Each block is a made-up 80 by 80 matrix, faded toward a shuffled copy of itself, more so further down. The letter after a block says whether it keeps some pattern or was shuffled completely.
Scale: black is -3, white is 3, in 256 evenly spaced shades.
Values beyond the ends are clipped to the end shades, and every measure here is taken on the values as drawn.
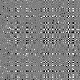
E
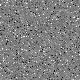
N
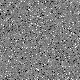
N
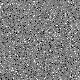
N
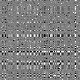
E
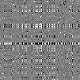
E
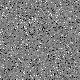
N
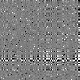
E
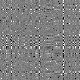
E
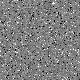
N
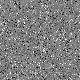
N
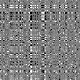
E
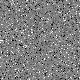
N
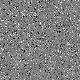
N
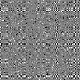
E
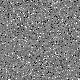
N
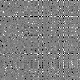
E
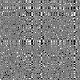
E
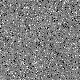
N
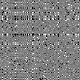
E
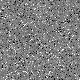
N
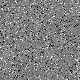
N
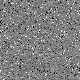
N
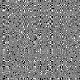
E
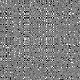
E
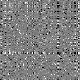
E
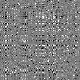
E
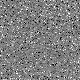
N
